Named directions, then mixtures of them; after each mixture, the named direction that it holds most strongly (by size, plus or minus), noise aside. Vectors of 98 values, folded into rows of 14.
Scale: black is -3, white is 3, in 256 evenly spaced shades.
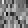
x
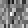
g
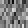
g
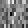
g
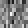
g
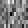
g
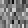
g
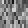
x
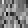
x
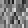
g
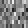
g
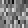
x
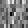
g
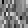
x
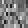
x
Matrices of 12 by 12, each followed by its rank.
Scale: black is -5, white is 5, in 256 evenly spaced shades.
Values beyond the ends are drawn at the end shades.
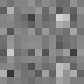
two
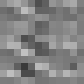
two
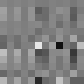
two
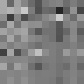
two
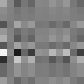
one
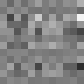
two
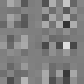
two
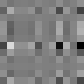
one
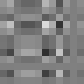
one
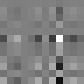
one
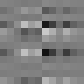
one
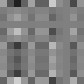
one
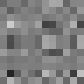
two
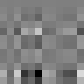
one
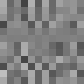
two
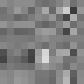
two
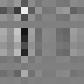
one
